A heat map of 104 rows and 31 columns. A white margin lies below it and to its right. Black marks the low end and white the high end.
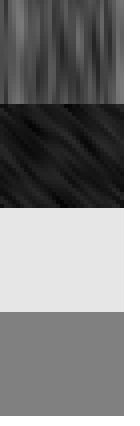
The table splits into 4 rows of 1 panel. Panel 1,1: low, streaked downward. Panel 2,1: very low, slanting down to the right, faint in contrast. Panel 3,1: very high, flat. Panel 4,1: middling, flat.
